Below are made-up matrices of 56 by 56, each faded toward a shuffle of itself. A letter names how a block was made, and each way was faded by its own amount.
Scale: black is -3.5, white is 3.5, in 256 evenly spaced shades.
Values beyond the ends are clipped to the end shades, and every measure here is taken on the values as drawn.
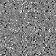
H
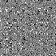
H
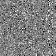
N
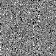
N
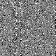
N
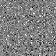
H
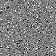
H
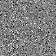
N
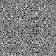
H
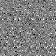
H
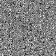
N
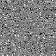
H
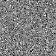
N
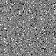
H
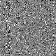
N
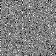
N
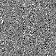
N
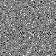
H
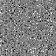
H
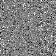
N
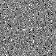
N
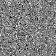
N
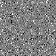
H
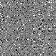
H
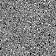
N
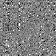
H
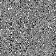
N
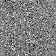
N
